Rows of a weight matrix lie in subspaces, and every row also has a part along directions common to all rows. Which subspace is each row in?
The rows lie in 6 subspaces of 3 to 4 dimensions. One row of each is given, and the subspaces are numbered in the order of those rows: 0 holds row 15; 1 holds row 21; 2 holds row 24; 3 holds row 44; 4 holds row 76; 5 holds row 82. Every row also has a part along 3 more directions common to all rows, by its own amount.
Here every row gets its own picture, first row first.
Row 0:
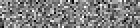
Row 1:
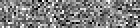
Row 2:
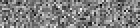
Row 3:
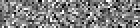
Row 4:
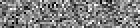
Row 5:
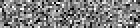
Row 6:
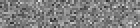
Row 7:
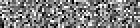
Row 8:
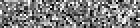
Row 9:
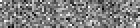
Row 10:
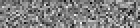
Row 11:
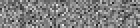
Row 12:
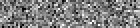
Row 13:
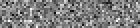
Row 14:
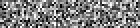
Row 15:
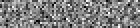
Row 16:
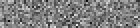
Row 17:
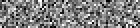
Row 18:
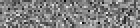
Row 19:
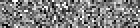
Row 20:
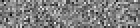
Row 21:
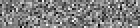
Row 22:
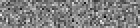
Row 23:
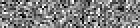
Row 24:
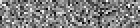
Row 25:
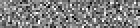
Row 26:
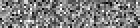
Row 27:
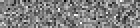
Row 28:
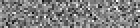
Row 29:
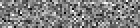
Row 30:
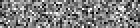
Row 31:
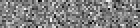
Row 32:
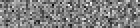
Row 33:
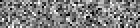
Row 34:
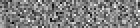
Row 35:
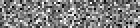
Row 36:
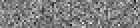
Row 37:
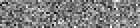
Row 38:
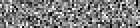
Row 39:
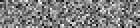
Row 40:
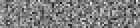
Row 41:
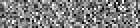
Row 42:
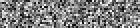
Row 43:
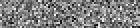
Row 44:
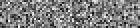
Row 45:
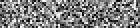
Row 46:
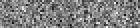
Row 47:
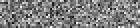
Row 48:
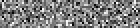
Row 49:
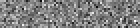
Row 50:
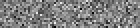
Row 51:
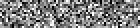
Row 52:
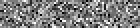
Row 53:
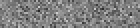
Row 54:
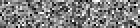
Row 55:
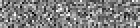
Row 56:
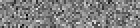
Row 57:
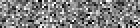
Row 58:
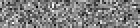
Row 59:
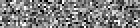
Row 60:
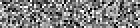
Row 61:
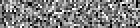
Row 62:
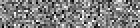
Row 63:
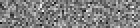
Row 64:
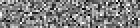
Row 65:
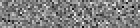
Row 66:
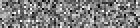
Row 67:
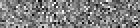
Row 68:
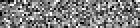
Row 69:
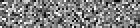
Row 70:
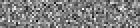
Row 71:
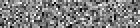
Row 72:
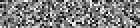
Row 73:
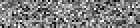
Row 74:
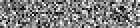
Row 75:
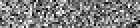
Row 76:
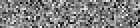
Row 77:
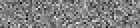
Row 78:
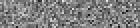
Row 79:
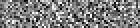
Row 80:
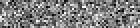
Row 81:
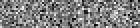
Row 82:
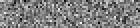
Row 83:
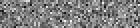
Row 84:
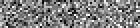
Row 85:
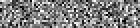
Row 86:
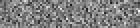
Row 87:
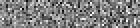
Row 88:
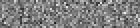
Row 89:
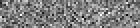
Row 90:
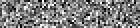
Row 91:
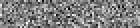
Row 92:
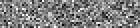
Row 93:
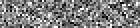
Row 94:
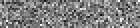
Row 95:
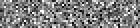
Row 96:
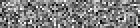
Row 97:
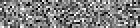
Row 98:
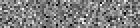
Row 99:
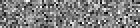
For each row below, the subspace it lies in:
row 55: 3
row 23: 4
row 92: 1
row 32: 0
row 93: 1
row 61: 1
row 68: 5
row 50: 0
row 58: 3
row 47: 3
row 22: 3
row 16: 5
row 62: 4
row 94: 5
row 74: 1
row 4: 3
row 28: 5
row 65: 2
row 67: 2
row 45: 0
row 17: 3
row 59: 0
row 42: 4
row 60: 0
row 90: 1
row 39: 3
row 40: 0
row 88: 4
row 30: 1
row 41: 4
